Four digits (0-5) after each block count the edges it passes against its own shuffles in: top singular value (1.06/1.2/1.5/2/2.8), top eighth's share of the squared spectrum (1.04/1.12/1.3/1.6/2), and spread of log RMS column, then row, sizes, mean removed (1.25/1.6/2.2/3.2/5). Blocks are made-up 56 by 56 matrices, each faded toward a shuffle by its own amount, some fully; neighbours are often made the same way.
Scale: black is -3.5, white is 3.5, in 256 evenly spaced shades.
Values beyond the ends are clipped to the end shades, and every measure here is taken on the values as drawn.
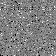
2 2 0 1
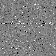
3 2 0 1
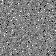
0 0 0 0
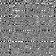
4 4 2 3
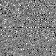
3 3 0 2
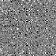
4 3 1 2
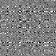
4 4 2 3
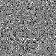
3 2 0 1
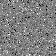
0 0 0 0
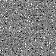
3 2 1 0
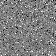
0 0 0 0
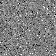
1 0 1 0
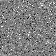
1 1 0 0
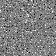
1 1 0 0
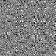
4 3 2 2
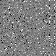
3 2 1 0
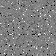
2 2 0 1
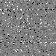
3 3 0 1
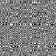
4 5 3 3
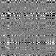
4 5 2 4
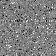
2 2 0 0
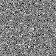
1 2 0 2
